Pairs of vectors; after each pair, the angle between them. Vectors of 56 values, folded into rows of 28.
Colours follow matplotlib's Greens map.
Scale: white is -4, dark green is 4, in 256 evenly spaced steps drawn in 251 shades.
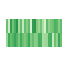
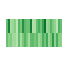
nearly opposite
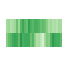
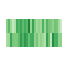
partly aligned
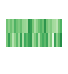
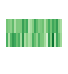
nearly opposite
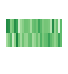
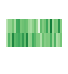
partly opposed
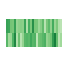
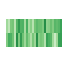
nearly opposite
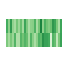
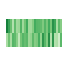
partly aligned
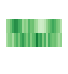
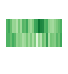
nearly opposite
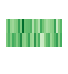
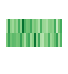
nearly parallel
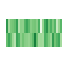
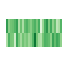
nearly parallel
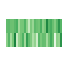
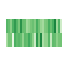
orthogonal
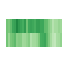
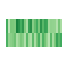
partly aligned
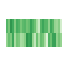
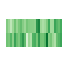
nearly opposite
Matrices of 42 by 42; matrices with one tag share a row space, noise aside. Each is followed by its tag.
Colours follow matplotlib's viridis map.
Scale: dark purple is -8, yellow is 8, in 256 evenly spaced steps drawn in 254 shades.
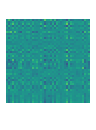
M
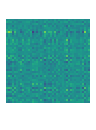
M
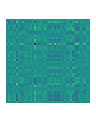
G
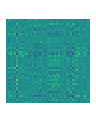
G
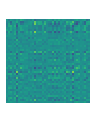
G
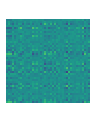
M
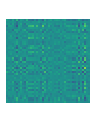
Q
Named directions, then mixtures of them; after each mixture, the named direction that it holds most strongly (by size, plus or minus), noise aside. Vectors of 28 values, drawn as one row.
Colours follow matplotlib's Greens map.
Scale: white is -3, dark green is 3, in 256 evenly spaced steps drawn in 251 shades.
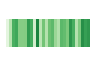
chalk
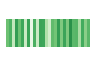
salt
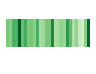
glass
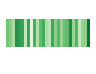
salt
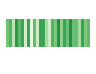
salt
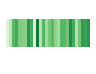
chalk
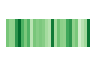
glass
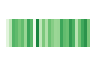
chalk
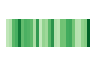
glass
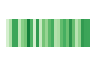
chalk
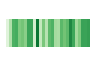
chalk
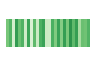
salt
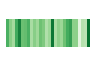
glass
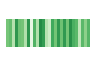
salt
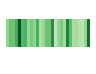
glass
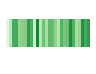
chalk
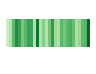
chalk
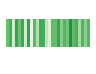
salt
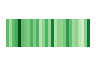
glass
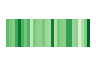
glass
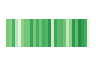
glass
